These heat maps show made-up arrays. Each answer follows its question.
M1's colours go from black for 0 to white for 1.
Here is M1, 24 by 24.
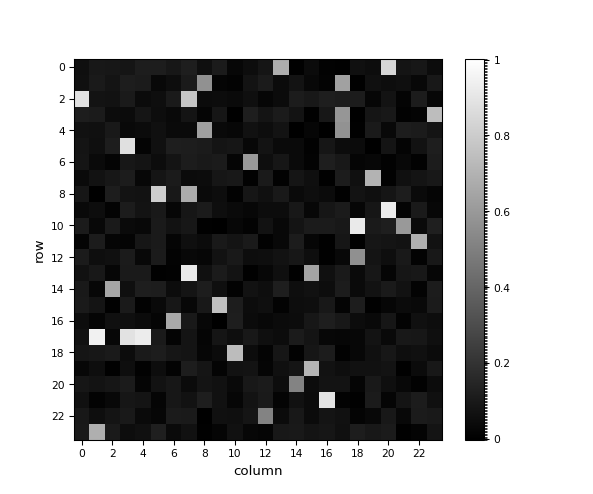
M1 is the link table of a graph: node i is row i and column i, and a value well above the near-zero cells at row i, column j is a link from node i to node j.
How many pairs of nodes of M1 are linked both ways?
4
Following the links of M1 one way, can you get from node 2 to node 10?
no
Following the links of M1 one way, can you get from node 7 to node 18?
no
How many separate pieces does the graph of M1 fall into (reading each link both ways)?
2
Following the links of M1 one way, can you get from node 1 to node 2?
yes
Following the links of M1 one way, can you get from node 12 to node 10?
yes
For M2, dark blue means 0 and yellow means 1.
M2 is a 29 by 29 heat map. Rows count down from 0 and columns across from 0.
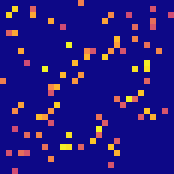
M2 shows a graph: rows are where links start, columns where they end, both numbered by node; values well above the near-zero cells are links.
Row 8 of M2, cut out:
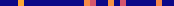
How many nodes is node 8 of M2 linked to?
6
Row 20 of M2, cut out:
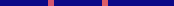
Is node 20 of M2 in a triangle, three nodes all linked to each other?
no
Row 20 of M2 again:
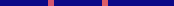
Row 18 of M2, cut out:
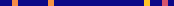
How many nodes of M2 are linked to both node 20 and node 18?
1
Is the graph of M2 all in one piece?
yes
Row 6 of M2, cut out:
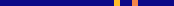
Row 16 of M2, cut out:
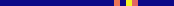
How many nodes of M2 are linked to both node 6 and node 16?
2
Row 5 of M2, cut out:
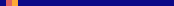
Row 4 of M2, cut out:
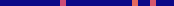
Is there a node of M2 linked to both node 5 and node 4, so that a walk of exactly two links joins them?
no
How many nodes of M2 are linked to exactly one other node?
4
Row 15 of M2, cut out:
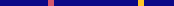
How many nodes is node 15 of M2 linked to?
2
